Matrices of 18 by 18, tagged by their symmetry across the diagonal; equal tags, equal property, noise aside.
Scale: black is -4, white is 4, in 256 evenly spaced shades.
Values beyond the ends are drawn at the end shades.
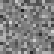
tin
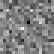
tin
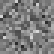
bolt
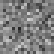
tin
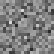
bolt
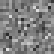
tin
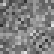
bolt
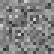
bolt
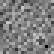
bolt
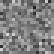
tin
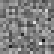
tin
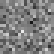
tin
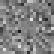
tin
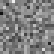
tin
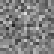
tin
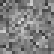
bolt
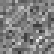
bolt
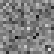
bolt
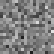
tin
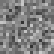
bolt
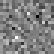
tin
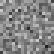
bolt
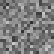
bolt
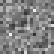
bolt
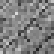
bolt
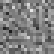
tin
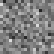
tin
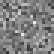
bolt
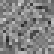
bolt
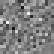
tin
